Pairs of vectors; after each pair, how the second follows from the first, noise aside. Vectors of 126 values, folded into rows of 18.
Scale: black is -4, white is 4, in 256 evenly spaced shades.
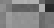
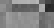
copied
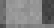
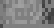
partly zeroed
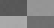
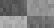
copied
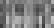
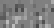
partly zeroed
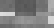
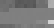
partly zeroed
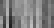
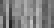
copied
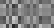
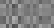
shrunk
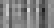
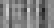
copied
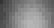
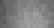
shrunk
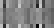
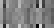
copied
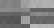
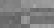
shrunk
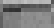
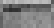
copied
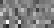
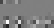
partly zeroed
